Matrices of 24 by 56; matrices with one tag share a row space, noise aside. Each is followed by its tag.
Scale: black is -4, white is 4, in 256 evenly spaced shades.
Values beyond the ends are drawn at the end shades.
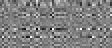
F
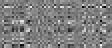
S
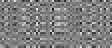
F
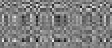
F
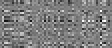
S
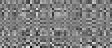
F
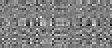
F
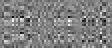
S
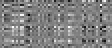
S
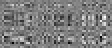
S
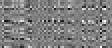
S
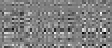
S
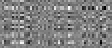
S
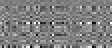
F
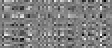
S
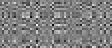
F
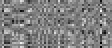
S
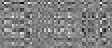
S
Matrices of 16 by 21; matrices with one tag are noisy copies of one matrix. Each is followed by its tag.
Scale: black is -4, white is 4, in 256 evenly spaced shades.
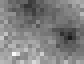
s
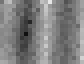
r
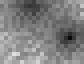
s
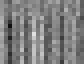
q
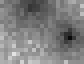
s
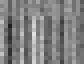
q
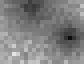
s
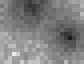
s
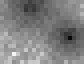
s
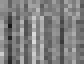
q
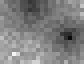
s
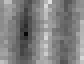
r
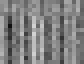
q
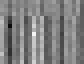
q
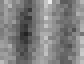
r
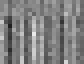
q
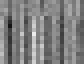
q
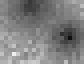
s
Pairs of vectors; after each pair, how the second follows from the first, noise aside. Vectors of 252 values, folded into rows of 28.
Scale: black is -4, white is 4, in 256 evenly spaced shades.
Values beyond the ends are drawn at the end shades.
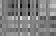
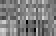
reversed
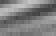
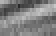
negated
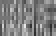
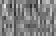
wrapped around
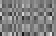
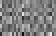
copied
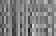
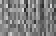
reversed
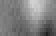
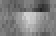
wrapped around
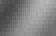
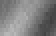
reversed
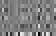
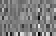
copied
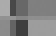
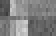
negated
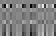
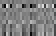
copied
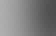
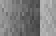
wrapped around
